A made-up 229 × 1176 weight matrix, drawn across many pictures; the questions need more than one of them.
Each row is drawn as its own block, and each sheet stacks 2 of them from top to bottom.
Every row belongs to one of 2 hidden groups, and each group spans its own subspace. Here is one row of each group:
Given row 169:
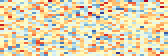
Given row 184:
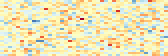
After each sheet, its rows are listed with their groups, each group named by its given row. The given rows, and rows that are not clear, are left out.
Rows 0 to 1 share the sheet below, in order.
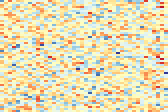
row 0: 169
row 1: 169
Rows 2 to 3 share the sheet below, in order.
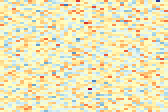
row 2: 169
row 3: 169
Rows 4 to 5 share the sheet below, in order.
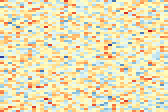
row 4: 184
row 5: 184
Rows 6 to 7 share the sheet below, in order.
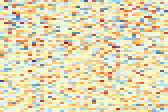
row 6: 184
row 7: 169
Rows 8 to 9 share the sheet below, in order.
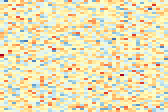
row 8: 184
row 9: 169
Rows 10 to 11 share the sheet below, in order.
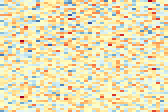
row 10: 184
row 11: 184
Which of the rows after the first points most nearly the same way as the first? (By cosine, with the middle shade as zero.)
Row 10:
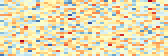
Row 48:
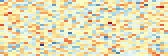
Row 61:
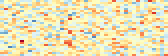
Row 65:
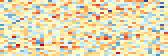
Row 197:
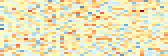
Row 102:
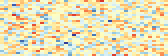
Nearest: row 61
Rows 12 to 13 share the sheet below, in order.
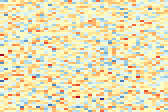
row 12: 184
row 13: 169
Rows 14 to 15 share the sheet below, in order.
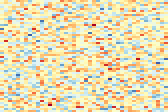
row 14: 169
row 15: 169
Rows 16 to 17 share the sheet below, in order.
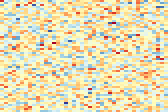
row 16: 169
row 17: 169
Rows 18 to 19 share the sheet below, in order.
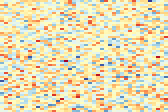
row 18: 184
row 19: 169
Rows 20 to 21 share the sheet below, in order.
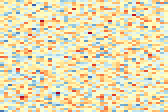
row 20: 169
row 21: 184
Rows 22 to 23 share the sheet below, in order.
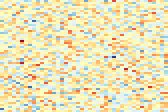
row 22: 184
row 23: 184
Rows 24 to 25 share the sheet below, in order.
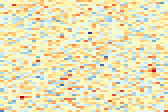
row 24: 169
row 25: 184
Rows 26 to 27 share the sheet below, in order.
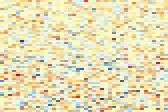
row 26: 184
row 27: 169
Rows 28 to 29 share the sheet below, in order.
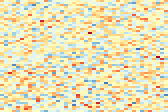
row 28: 169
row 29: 169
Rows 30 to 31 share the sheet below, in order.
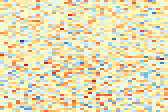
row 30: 184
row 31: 169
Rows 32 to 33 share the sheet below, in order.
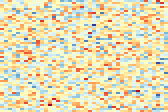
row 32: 169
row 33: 169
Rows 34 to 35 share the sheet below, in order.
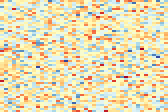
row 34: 169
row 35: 169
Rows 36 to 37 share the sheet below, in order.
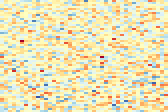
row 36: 184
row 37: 184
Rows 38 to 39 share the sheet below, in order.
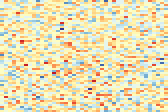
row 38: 184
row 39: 169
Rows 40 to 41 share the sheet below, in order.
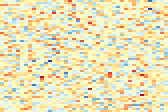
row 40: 184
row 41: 169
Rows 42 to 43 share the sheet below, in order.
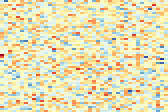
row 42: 184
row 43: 169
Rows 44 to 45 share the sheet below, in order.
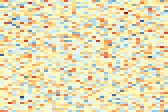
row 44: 184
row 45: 184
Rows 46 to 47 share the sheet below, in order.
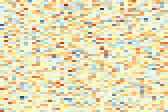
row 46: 169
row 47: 184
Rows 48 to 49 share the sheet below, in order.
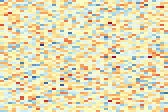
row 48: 169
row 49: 184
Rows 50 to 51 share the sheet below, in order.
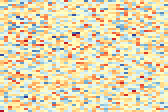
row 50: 184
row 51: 184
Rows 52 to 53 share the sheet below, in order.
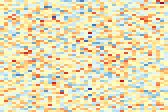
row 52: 169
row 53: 169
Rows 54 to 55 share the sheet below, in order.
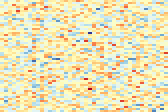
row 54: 169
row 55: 169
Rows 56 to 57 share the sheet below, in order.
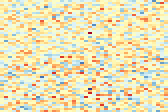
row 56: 169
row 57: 169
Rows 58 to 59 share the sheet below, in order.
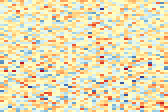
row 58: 169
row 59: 184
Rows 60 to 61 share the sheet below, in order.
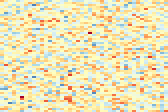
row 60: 169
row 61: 184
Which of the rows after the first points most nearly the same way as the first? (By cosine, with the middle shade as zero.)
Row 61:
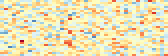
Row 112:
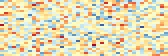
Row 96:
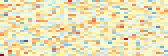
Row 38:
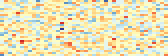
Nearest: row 38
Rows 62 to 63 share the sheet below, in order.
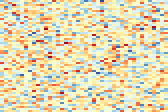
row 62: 184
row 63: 169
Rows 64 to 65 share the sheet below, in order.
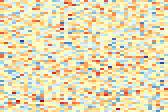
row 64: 184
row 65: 169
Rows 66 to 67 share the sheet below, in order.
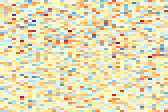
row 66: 184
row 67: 184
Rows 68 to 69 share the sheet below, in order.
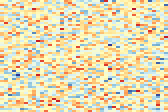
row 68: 184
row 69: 169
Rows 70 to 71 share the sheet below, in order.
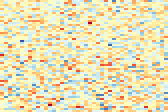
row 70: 184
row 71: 169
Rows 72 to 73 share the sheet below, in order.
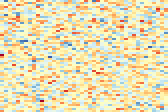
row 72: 184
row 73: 169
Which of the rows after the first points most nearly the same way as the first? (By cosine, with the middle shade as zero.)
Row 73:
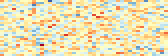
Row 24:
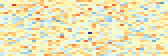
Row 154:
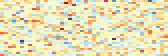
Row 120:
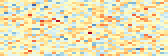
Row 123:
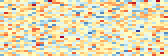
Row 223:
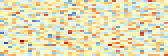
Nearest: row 120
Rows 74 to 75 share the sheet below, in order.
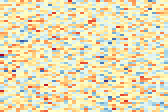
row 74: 184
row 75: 184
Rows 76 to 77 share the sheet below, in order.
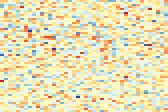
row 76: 184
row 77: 169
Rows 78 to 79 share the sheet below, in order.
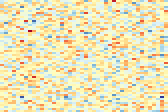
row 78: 184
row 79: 184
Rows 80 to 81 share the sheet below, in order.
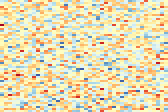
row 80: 169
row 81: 169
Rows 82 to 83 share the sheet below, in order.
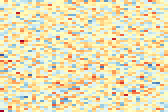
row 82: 184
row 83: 184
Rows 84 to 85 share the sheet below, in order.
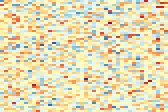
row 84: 169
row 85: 169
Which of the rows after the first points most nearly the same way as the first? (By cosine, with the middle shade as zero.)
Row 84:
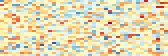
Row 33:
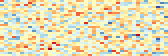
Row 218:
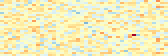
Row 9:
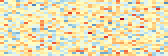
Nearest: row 218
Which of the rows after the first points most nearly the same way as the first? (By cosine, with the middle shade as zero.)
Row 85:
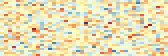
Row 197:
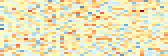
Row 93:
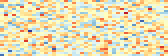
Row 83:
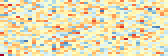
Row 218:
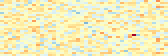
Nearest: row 218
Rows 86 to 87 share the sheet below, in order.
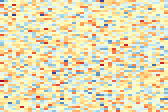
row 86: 184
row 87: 169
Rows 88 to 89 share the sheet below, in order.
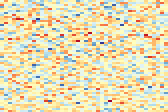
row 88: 169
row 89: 184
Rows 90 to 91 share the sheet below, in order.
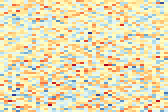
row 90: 169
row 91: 169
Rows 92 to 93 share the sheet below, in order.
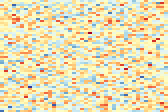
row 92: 169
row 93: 184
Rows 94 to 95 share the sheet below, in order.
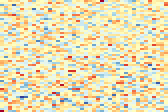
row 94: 184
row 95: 184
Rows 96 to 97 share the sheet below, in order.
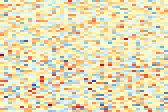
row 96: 184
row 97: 169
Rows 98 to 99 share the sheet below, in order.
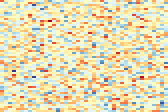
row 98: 169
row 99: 184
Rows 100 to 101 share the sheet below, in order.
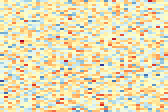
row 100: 184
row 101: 169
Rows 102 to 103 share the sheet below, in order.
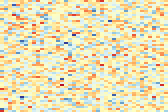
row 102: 184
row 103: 184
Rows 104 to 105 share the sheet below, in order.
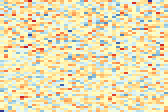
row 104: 184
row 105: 184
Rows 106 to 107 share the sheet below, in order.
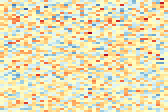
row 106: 169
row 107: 169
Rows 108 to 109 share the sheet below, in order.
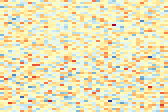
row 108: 184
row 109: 184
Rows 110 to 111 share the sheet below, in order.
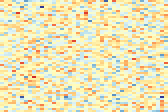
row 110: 184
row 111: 184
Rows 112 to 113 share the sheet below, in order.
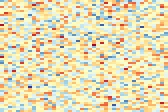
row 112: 169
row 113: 184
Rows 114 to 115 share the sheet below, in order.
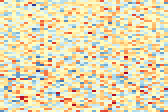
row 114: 169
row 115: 184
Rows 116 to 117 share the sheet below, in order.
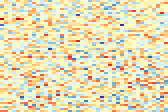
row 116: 169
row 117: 184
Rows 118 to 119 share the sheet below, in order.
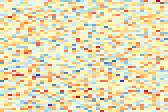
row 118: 169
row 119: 169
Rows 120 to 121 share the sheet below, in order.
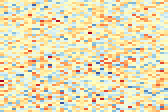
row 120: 169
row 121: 169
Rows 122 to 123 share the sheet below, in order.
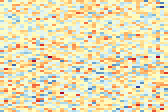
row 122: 169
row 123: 169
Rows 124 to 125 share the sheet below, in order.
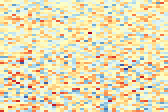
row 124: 169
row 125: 184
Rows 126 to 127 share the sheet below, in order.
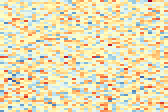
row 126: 184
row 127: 184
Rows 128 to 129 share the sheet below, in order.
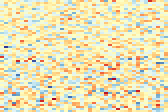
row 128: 184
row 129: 169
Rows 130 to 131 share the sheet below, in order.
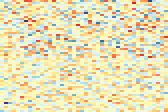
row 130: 184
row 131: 184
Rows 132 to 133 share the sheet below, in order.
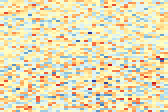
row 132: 169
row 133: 169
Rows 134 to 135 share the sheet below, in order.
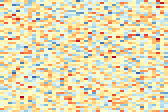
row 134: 169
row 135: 184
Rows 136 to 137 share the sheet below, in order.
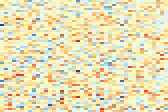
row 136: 169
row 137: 169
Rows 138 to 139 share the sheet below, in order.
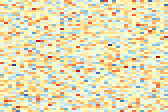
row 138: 184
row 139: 169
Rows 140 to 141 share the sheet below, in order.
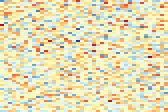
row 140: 169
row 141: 184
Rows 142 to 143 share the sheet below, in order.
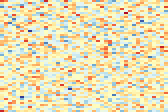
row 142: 184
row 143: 184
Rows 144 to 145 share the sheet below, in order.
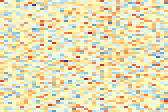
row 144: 169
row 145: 169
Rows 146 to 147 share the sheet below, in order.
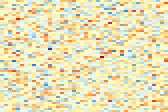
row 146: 169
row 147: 184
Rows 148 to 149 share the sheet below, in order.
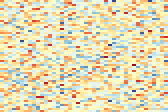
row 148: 184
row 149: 184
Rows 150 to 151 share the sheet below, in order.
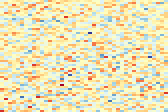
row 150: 169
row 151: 184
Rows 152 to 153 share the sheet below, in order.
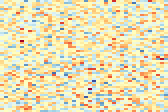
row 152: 184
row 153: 169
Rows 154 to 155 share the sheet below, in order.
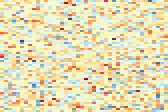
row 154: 184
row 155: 169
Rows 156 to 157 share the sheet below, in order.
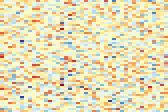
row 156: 184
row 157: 184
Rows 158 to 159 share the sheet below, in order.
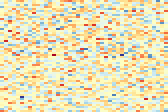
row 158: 169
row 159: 184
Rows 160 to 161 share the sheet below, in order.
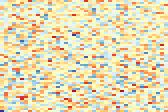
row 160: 184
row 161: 184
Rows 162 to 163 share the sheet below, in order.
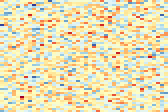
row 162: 169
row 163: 184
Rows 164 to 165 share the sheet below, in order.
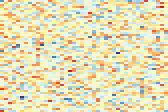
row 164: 169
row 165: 184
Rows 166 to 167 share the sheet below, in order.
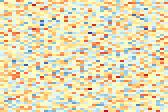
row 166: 169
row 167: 169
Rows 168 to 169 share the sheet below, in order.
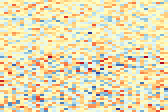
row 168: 169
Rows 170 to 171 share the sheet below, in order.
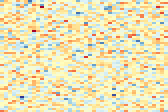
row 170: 169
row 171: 184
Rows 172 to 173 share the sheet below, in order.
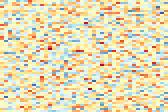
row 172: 169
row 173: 169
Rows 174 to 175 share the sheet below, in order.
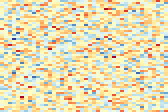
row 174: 169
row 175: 184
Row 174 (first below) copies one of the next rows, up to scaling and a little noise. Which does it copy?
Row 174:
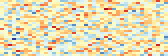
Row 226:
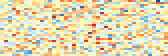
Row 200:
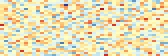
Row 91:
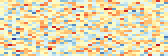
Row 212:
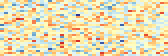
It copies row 91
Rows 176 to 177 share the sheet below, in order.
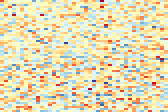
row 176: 184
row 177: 169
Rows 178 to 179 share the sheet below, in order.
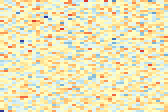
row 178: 184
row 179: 184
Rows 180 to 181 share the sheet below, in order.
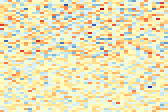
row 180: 169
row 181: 184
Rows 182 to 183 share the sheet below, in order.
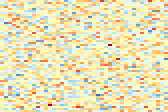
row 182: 184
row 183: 169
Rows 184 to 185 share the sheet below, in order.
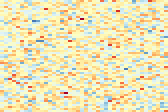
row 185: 184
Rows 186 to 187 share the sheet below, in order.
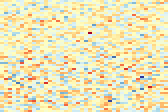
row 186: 169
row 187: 184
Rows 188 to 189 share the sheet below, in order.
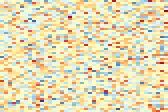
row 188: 184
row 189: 169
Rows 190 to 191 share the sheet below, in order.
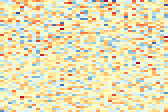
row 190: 184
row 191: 184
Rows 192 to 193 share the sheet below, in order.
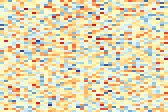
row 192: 169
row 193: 169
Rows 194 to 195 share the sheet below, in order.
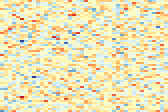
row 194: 184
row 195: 184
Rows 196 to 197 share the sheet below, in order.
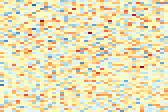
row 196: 169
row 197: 169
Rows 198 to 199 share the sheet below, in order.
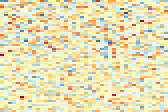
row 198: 184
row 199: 184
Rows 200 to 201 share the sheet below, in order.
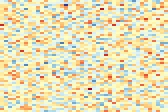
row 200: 169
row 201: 169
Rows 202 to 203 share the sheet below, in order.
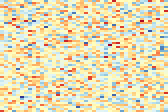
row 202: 184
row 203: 184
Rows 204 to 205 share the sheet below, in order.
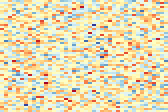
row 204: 169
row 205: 184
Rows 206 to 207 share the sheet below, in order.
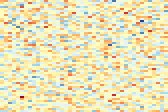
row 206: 184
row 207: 184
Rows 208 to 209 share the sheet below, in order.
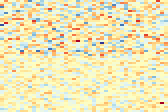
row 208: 169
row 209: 184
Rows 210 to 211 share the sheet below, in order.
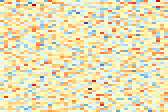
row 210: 169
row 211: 169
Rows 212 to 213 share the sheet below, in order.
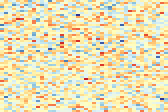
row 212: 169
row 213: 169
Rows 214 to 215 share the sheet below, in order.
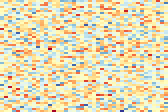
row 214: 169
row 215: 169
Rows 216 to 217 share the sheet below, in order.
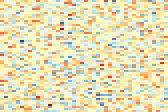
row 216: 184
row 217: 169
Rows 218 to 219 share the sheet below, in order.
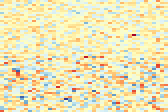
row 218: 169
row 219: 184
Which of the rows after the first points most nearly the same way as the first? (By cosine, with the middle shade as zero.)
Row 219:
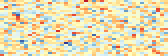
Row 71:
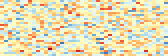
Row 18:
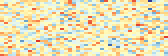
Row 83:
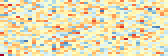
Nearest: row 83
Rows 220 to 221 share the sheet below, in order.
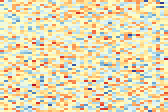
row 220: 169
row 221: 169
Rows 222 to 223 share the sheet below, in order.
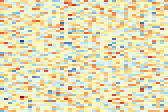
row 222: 184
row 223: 184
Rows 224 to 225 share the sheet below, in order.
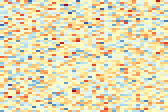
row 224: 169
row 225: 184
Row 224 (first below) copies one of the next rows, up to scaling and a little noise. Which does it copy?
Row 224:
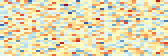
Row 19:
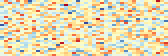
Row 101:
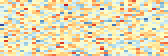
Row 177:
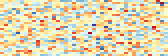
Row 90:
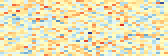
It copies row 19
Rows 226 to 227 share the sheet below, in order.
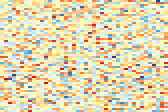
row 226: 169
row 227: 184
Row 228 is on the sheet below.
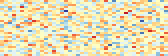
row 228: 184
